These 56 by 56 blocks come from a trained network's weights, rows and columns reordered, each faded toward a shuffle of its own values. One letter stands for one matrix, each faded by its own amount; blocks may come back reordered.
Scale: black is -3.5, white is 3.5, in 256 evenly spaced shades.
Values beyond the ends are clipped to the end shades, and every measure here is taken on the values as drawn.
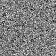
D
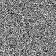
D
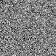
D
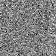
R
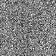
R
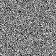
D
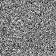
D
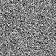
D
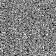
R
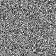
D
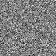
D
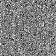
R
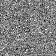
R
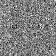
R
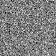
D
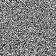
D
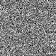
D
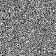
R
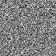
D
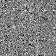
R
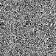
R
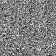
R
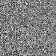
R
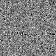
R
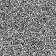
D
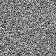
D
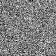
D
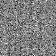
R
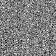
R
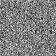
R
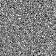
R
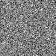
D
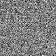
D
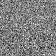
D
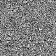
D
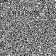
D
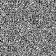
D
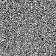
R
